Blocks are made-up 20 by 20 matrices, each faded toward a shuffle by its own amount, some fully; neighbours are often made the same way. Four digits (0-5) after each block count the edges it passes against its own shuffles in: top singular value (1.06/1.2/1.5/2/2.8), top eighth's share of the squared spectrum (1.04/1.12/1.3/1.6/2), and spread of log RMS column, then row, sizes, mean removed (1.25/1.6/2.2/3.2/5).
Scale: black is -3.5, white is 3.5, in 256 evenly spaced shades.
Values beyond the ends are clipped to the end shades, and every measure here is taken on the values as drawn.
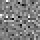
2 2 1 0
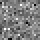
0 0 0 0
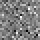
0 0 0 0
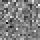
2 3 0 1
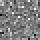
0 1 0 0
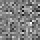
3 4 2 1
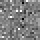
0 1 0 0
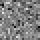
0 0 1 0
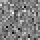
0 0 0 0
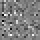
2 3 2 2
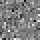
0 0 0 0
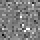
1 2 0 0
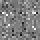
1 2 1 0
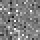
0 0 0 0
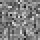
2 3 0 1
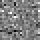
1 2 1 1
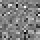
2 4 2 2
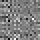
3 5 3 2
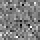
1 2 0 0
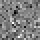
1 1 0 1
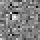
3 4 1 2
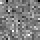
2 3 1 0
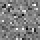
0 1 0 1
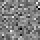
2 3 1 0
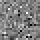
1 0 0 0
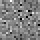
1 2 0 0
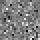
0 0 1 0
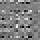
3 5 2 3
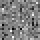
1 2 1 0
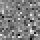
2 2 1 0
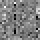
2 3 2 0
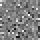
0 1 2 0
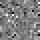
1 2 2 0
